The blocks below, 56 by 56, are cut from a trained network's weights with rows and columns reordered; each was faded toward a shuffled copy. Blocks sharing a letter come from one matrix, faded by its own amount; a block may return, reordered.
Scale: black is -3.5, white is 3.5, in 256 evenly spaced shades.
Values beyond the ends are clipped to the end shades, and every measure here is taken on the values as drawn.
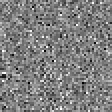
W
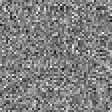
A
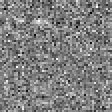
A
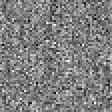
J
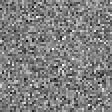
J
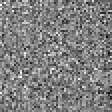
J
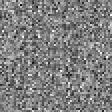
J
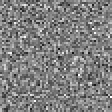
A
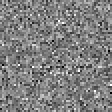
W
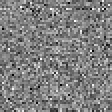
W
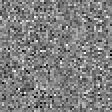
W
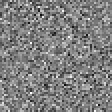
A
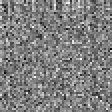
J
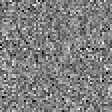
W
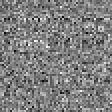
A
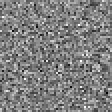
A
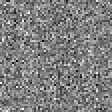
J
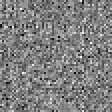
W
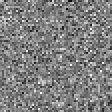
A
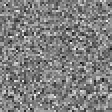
A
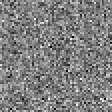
J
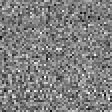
A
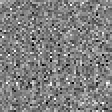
W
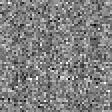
J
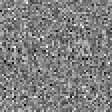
W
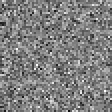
J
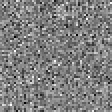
J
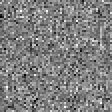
J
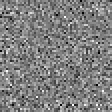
W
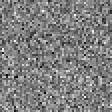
A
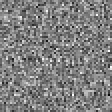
A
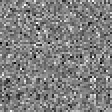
W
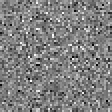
W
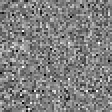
W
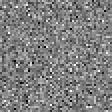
W
